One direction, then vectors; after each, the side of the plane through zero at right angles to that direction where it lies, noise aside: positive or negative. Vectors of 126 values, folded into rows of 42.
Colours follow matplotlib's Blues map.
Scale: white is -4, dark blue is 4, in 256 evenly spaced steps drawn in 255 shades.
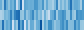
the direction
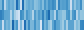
negative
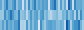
positive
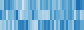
positive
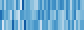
negative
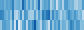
negative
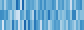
negative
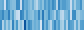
negative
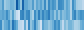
negative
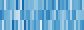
negative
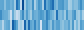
negative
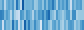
negative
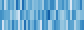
negative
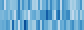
negative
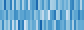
positive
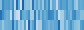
negative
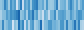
positive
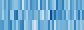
positive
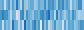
negative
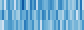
negative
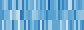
negative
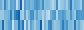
positive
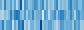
positive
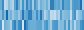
negative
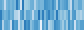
negative
